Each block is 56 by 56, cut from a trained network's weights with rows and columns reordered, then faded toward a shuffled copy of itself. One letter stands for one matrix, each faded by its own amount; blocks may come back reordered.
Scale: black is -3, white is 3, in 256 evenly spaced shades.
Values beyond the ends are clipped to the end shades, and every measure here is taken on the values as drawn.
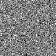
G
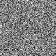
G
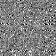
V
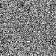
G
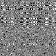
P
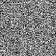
G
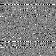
P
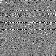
P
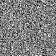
G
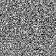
V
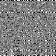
P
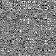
V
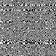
P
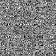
G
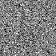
V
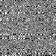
P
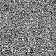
G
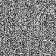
G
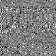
V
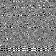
P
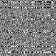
P
